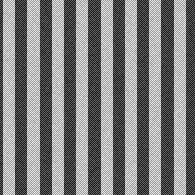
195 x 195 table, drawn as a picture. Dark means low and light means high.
There is no overall slope. Upright stripes repeat 8 times across the table. On average the colour sits 50% of the way up the scale.
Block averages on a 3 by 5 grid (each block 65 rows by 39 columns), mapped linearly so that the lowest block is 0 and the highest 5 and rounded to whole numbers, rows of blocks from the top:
5 0 4 2 1 | 5 0 4 2 1 | 5 0 4 2 1
